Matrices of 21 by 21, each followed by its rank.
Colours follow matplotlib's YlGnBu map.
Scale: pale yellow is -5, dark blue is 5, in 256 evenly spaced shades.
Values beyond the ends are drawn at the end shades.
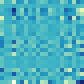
two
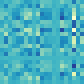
two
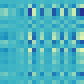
one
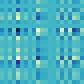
one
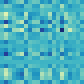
two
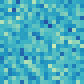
full rank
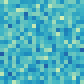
full rank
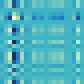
one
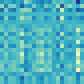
two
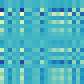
one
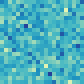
full rank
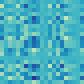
two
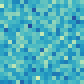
full rank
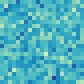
full rank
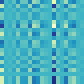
one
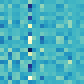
two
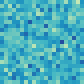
full rank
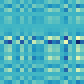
one
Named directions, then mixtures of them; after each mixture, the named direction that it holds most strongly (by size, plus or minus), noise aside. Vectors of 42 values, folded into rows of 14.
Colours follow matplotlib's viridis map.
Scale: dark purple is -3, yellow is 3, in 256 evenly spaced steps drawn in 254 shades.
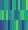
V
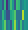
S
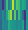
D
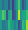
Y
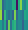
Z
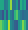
V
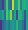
D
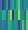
Y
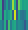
Z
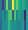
D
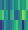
V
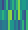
D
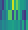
D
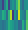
Y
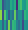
Z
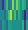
D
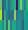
Z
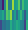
D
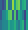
D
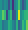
Y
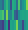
V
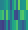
V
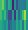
D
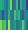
V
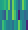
Y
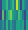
Z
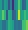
Y
